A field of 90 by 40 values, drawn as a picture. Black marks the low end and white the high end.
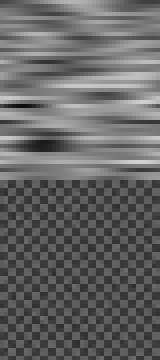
The table splits into 2 rows of 1 panel. Panel 1,1: middling, streaked across, strong in contrast. Panel 2,1: low, checkered.
